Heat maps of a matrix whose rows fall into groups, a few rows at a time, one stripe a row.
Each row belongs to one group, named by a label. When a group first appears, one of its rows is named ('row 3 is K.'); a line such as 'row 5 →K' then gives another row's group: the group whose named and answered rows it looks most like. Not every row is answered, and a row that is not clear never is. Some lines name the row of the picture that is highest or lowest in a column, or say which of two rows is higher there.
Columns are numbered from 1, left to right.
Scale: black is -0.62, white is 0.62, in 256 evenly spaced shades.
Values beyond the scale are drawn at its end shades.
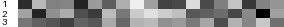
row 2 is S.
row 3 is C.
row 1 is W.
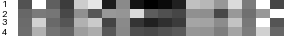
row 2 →W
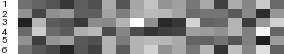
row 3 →W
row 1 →C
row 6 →C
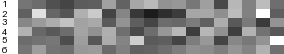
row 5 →W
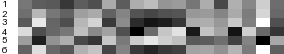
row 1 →C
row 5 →S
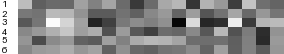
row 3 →W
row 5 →S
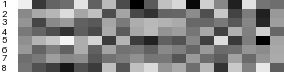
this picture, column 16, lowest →1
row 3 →S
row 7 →W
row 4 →C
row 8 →C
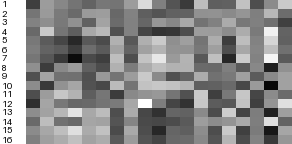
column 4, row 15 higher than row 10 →Yes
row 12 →W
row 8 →S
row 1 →W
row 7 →C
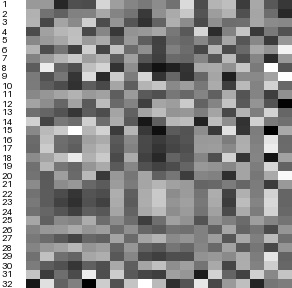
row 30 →C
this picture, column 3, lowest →1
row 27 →C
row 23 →C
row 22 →C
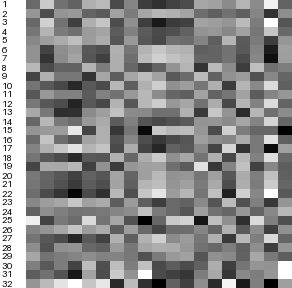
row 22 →C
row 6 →S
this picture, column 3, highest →32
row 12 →C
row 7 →S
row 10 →C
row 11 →W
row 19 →W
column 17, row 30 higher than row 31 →Yes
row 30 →W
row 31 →W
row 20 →C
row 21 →C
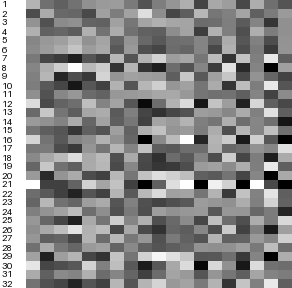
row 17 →W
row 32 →C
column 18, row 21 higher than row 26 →Yes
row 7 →C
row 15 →C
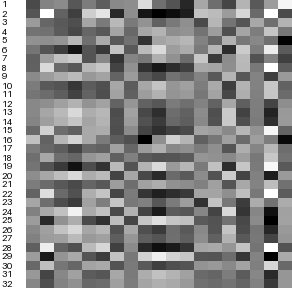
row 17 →C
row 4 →C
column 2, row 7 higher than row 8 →No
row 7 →W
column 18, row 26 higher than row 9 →No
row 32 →S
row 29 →S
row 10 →C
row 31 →S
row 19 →C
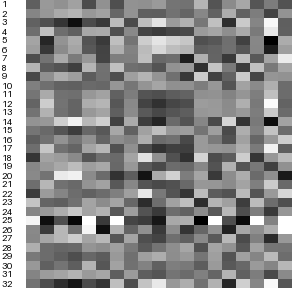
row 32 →C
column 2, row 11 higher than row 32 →Yes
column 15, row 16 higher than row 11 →No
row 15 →C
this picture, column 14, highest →25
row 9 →W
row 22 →W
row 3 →C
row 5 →S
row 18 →W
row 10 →C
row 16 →W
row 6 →S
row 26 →W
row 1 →W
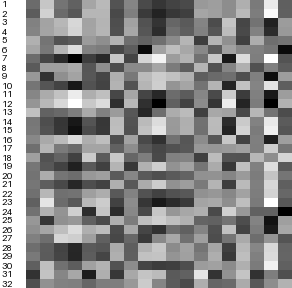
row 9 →S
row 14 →C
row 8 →W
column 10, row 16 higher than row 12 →Yes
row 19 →C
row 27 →W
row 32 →W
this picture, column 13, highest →31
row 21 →C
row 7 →C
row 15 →C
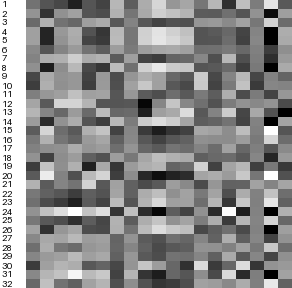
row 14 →S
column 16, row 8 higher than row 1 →No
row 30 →W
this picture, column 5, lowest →19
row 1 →C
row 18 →S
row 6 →S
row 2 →S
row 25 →C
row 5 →S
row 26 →S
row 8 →S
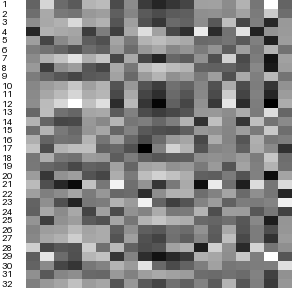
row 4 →W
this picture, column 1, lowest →4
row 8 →S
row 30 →W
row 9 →C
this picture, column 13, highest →4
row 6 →C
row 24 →W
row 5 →S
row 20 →S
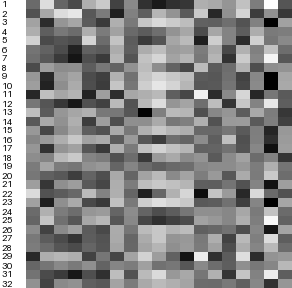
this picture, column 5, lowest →11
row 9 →S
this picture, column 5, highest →5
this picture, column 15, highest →16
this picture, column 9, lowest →13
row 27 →C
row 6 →C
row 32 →S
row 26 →S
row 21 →S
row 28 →C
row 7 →C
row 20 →C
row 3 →S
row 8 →W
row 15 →S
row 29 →W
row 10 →S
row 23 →S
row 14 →W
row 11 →W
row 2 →W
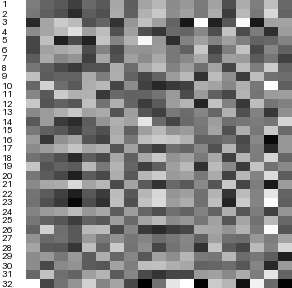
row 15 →C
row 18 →C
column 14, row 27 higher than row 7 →Yes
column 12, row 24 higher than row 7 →No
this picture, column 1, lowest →3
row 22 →C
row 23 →C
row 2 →C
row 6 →W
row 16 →S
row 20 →C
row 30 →S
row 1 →C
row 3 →W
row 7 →W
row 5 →W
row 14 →W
